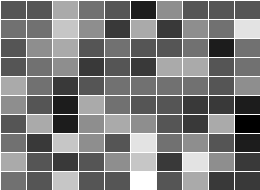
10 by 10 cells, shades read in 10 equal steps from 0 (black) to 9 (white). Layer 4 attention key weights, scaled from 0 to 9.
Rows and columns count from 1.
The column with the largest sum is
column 6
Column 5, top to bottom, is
3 2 4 3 4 4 6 3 5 3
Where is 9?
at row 10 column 6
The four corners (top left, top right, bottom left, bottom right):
3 3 4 2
